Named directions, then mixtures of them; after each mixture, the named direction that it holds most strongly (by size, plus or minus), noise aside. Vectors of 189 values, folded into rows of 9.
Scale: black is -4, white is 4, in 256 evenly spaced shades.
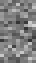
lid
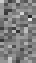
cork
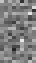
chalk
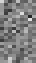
cork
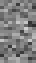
lid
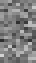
lid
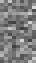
chalk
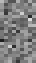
cork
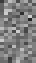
cork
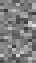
lid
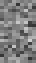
lid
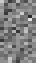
cork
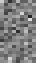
cork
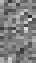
cork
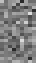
chalk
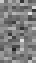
chalk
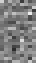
chalk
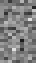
chalk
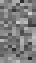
lid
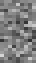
lid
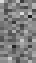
cork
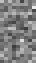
chalk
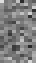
chalk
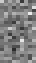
chalk
